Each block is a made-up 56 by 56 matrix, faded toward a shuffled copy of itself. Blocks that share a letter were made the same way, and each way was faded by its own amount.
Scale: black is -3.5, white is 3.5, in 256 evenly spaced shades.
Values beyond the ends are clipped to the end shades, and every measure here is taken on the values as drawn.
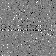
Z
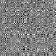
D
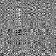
D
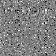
Z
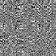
D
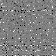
Z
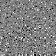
Z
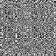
D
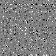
Z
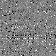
Z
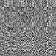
D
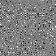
Z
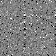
Z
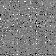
Z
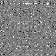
Z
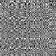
D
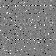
Z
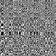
D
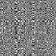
D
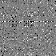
Z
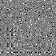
Z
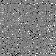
Z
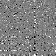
Z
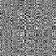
D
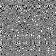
Z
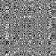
D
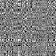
D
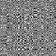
D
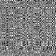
D
